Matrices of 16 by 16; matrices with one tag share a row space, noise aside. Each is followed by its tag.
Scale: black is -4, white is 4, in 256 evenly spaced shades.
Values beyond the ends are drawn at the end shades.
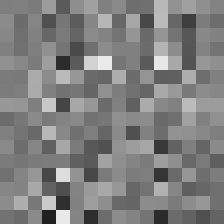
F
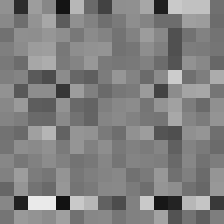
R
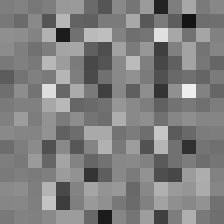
F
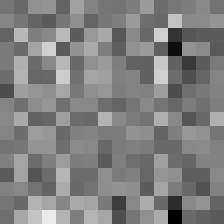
R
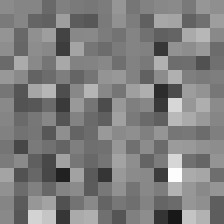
R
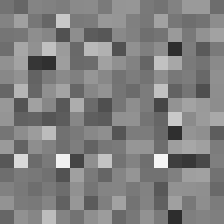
R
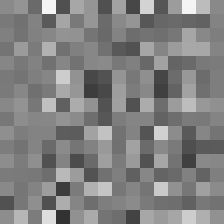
F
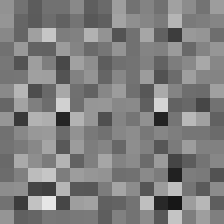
R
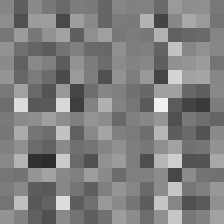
R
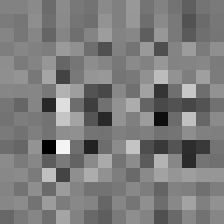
F
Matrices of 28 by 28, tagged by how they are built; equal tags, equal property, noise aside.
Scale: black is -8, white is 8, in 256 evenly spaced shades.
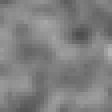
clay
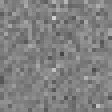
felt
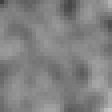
clay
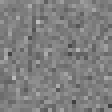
felt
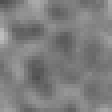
clay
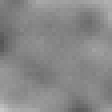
clay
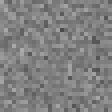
felt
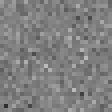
felt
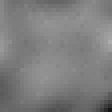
clay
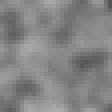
clay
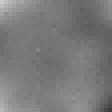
clay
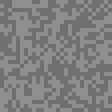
felt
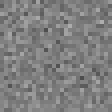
felt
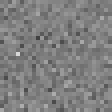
felt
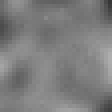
clay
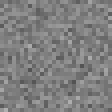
felt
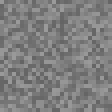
felt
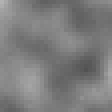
clay
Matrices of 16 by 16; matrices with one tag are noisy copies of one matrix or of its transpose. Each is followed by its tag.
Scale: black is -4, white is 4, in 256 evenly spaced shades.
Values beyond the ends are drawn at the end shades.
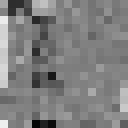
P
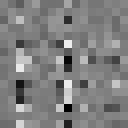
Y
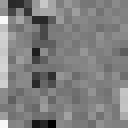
P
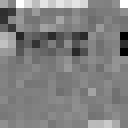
P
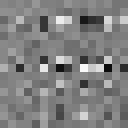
Y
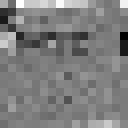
P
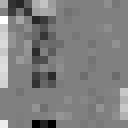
P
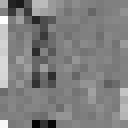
P
